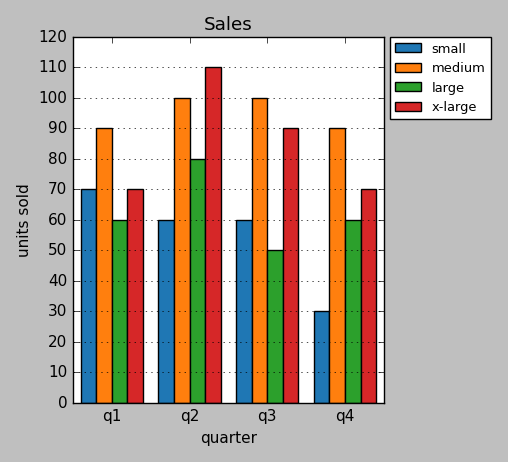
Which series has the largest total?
medium
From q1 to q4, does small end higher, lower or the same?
lower
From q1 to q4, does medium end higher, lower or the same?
the same
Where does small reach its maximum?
q1
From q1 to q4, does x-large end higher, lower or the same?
the same
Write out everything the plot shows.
Title: Sales
x-axis: quarter, ticks q1 q2 q3 q4
y-axis: units sold, ticks 0 10 20 30 40 50 60 70 80 90 100 110 120
Legend: small, medium, large, x-large
Values:
small: 70 60 60 30
medium: 90 100 100 90
large: 60 80 50 60
x-large: 70 110 90 70
